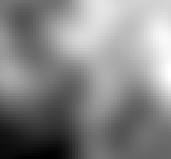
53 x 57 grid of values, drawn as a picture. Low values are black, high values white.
The ninth with the lowest average is the bottom left. No lone cell stands out from its neighbours. No row or column stands out. Neither half mirrors the other. The field climbs toward the top right. The field is smooth, with broad soft blobs.
